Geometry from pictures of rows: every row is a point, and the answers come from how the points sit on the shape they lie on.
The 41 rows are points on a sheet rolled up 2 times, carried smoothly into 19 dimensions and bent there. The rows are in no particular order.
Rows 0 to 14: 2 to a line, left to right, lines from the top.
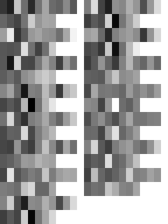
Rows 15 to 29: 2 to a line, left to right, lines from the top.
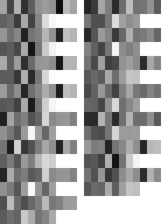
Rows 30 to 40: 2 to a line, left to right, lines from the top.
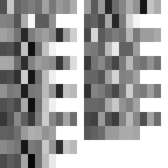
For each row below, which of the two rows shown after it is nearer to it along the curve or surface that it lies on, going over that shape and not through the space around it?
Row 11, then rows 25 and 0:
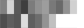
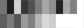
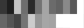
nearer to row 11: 0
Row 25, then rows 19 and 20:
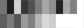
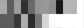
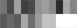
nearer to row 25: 19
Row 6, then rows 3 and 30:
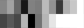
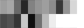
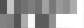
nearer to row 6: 3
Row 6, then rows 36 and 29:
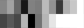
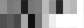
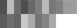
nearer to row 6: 36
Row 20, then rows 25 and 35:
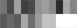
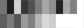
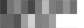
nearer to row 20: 35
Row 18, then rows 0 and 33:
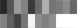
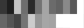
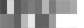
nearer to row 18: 0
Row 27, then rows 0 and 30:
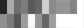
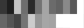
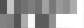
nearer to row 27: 30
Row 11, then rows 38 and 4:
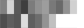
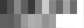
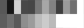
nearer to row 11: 38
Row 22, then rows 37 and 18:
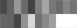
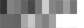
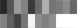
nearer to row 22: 37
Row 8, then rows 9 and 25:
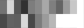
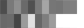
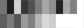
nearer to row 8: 9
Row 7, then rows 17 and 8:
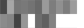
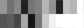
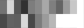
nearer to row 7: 8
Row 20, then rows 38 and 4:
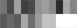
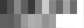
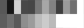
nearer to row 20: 38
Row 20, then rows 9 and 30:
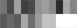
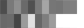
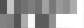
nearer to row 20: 9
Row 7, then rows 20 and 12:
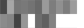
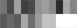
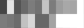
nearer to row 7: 12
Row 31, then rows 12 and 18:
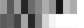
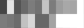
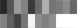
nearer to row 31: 18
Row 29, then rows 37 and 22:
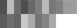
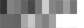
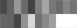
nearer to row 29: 37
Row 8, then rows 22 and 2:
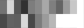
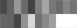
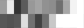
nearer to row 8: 22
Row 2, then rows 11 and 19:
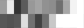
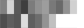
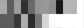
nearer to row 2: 19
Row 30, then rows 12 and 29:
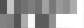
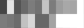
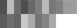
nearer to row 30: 12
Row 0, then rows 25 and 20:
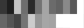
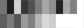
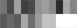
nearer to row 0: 25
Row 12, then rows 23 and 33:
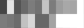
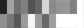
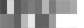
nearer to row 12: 33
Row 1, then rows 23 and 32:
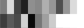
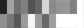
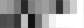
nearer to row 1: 32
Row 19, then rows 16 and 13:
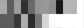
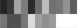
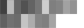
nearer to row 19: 16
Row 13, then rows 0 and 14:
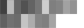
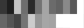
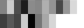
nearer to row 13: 0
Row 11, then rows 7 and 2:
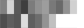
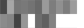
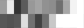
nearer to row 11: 7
